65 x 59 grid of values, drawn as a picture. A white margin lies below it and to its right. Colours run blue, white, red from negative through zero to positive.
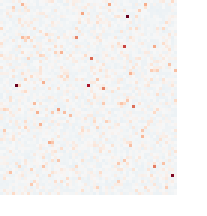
Mirror symmetry: none. Histogram: skewed, a long tail of high values. Average level on the scale: 50%. Odd rows or columns: none. Grain: fine. Seam: none. Stripes: none.
